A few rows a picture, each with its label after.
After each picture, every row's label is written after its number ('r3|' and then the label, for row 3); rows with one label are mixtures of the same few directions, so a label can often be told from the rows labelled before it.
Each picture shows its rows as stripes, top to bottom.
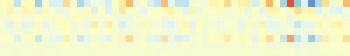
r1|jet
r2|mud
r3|jet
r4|mud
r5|mud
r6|jet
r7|mud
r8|jet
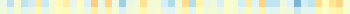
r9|mud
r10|mud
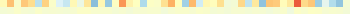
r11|mud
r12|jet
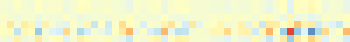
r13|jet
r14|jet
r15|jet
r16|mud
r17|jet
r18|jet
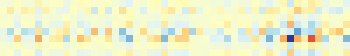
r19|jet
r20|mud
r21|jet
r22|jet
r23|mud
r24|jet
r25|jet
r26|jet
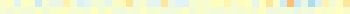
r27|jet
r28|mud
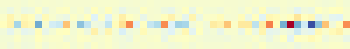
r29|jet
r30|mud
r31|mud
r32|jet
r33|mud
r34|jet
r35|mud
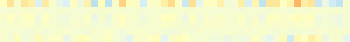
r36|mud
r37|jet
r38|mud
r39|mud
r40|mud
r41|jet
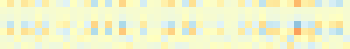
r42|mud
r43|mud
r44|mud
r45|mud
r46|mud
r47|jet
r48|jet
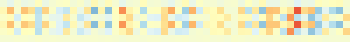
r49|mud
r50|mud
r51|jet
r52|mud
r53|jet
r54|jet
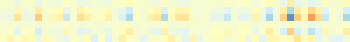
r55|jet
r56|jet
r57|jet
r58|jet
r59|jet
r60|mud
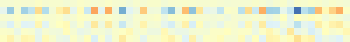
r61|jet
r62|mud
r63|jet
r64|mud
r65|jet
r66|mud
